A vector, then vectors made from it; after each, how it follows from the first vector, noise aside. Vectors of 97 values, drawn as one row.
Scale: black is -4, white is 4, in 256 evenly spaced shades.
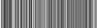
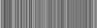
shrunk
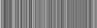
shrunk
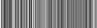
copied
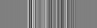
partly zeroed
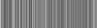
shrunk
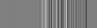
partly zeroed
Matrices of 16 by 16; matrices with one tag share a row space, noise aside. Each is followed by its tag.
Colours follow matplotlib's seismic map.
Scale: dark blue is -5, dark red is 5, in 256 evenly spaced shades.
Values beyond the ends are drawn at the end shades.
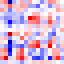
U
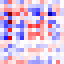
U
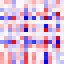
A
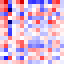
U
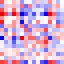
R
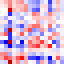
U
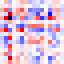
U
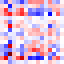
U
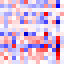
A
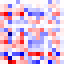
U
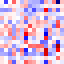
A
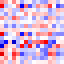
R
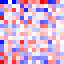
R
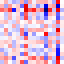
A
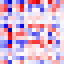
U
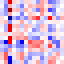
U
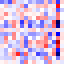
A
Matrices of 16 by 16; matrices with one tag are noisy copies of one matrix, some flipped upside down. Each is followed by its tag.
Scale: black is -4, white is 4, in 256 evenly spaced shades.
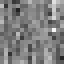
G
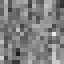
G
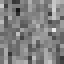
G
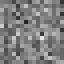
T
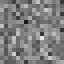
T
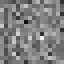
T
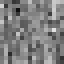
G
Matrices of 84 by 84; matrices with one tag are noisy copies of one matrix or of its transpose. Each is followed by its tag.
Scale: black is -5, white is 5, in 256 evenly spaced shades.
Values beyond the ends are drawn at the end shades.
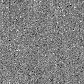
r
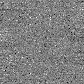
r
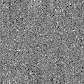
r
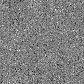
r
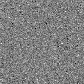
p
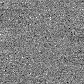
r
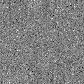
r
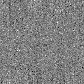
r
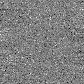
r
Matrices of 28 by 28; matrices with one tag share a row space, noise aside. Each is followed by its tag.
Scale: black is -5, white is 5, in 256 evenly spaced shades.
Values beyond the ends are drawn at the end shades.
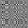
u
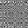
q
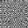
q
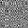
u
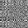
q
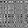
q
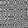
q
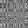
q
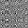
u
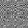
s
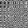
q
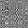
u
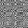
s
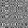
u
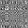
u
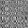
u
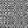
q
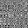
q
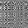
q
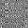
u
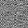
s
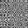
q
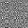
u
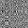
u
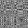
s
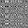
u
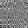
q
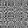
q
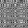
s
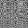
s
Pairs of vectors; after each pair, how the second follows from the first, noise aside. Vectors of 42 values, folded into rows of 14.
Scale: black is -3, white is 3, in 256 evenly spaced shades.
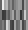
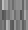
shrunk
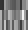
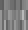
shrunk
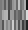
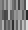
negated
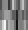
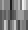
reversed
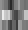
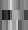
negated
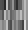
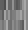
shrunk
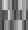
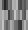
negated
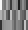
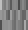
shrunk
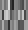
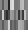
negated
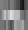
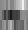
negated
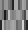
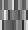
negated
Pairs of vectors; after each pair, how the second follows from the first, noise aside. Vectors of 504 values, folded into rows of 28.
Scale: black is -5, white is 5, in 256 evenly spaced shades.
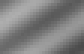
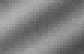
copied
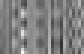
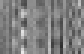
copied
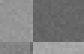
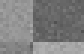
copied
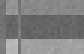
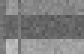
copied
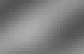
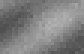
reversed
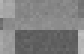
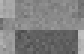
copied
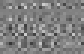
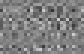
reversed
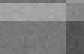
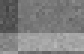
reversed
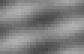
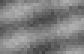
copied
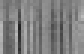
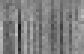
copied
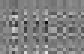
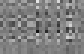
reversed
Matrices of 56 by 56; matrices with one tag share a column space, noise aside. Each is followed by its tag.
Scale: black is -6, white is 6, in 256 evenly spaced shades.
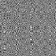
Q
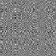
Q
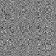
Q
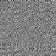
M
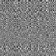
M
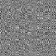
Q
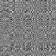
M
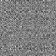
M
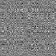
Q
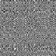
M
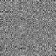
M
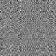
M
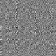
Q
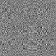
Q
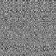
M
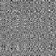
M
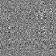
Q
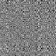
M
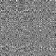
M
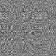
Q
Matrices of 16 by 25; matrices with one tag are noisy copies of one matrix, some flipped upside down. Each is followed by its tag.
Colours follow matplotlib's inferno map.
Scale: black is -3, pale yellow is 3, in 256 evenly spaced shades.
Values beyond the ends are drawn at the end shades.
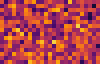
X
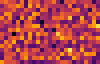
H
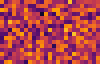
X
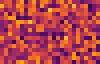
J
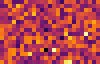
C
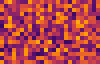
X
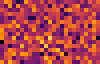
C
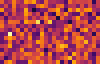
X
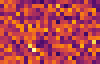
H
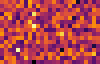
H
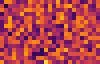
X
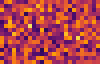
X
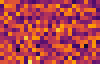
H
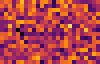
J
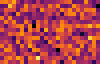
H
